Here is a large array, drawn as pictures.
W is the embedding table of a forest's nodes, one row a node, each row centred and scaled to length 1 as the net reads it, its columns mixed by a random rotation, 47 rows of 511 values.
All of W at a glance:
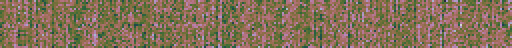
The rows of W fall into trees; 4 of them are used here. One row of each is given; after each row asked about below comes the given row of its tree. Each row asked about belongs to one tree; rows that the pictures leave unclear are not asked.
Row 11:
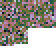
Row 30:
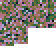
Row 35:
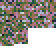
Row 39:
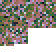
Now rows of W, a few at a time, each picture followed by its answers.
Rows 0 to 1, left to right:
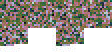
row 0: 11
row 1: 11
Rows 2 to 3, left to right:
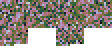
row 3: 11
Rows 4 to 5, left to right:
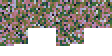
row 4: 11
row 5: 35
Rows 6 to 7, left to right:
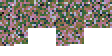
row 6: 11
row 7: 39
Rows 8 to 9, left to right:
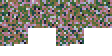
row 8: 11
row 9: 11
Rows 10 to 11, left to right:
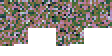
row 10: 35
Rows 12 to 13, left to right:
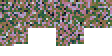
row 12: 39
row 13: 11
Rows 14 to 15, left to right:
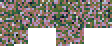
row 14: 35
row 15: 39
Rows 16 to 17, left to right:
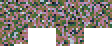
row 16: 35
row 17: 39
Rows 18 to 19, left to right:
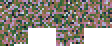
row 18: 35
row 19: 39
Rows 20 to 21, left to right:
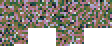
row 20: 35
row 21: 39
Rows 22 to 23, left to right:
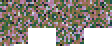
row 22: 39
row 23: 11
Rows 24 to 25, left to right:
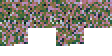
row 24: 11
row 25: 11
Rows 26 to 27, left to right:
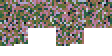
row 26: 11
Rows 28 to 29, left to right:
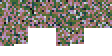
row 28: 30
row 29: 39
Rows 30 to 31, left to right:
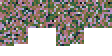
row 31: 35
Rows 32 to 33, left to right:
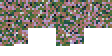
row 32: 35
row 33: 39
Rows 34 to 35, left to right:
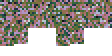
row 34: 35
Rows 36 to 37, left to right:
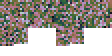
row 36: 35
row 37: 39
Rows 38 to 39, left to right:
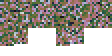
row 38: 35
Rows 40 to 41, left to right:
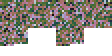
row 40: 11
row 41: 35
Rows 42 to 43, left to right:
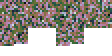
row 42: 35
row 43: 39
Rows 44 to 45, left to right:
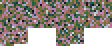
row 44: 30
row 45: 35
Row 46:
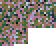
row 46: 39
